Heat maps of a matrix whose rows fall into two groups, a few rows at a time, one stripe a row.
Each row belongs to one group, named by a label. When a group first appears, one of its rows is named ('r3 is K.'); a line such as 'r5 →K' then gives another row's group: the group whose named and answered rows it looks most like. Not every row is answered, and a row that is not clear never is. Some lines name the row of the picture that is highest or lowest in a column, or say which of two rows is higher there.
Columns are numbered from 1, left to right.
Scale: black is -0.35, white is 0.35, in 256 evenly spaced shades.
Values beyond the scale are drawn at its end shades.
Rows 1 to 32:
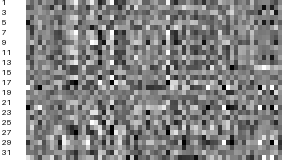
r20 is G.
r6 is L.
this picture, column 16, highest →29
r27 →L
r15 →L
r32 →G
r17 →L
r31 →L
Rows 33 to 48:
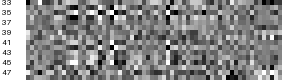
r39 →G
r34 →L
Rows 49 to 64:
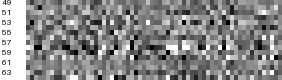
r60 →G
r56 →G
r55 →L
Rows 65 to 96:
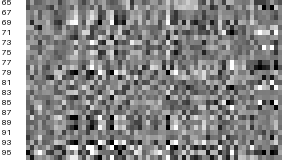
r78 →G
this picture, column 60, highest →74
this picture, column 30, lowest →78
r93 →L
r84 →L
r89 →L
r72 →L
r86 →G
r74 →G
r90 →L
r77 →G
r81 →G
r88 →L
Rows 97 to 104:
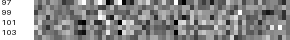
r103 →L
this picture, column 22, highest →97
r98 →L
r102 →G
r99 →G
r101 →L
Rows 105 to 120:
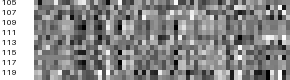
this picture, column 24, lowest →108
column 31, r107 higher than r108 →Yes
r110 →L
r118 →L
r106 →G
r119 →G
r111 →L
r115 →L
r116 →G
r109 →L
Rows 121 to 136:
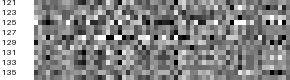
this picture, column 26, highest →125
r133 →L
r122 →G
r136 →L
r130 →G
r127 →L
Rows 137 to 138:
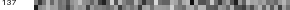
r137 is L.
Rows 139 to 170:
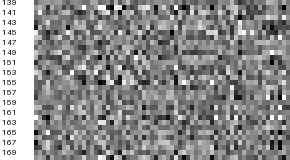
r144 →G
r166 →G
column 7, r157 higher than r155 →No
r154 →L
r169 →L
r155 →L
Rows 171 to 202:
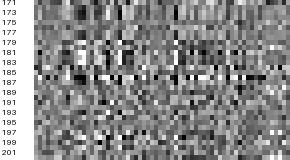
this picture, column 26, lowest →186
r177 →L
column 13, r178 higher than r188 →No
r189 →G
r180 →G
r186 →L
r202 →G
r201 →G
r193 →L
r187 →L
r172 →L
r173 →L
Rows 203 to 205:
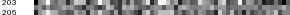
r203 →G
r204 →L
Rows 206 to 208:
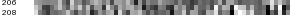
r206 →G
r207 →G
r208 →G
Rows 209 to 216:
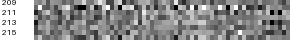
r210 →L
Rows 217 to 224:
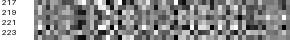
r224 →L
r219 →L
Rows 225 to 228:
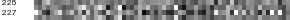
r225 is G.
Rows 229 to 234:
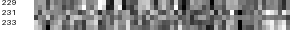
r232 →G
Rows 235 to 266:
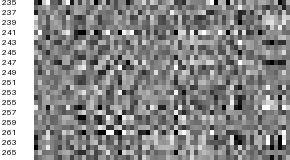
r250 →L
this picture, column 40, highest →241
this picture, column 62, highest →240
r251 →L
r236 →G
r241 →L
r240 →G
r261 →L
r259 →L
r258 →L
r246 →L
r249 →L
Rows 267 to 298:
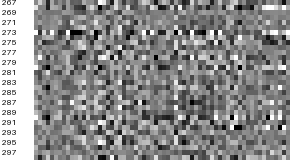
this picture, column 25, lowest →273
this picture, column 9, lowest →275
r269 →L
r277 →L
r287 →G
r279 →G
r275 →G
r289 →G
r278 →L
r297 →G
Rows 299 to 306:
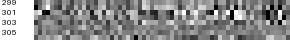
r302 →G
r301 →G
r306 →G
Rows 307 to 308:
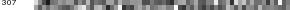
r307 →G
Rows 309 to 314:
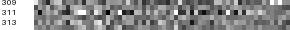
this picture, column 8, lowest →311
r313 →G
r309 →G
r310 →G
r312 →L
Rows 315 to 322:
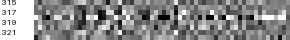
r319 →L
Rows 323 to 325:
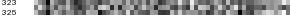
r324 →L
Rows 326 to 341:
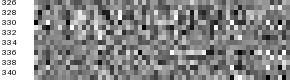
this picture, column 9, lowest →330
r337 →G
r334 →L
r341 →G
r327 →G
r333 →G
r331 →G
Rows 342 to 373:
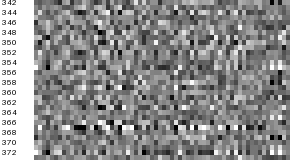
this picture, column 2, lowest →350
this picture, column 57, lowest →367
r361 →G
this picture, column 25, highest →367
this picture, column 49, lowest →367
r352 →L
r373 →G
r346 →G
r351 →G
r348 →L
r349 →G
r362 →L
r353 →L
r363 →L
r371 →G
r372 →G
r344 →L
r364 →G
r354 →G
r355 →G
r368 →L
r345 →G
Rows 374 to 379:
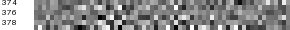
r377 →L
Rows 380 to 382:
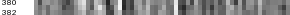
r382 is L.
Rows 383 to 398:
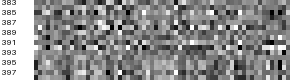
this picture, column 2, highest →388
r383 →L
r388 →L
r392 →G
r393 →G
